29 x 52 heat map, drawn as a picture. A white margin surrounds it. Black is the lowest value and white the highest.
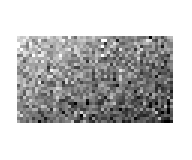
The halves do not mirror each other. The values follow a bell shape. The ninth with the highest average is the top left. The field climbs toward the top left. The ninth with the lowest average is the bottom right.
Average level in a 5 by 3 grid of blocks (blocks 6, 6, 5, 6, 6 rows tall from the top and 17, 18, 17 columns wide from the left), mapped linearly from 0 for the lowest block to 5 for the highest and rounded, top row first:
5 4 3 / 4 3 2 / 3 2 1 / 3 2 1 / 2 1 0
